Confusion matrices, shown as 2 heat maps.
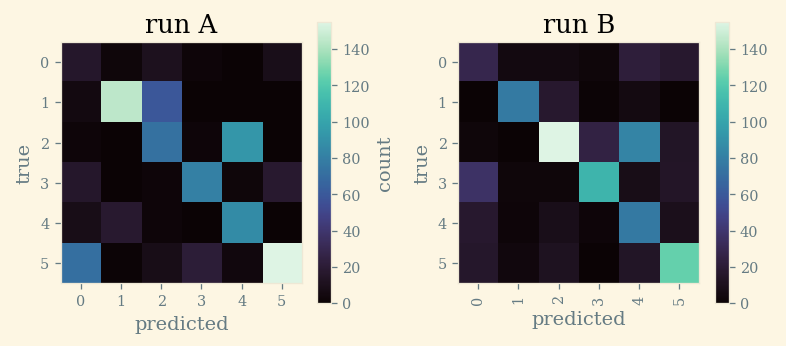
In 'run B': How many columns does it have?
6
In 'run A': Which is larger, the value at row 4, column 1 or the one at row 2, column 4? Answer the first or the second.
the second
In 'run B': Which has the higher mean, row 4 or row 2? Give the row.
2
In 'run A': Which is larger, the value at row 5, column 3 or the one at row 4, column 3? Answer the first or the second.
the first
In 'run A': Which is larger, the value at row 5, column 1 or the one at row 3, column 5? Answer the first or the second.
the second
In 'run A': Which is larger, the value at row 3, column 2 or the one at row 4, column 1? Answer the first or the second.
the second
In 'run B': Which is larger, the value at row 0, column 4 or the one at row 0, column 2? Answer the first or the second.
the first
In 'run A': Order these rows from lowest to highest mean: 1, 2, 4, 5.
4, 2, 1, 5
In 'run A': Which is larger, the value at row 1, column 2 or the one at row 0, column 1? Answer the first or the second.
the first
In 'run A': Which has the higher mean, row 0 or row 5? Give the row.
5
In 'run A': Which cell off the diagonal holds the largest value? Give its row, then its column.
2, 4
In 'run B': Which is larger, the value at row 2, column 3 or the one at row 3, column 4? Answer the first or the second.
the first
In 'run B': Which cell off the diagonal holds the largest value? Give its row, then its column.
2, 4
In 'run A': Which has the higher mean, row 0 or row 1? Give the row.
1
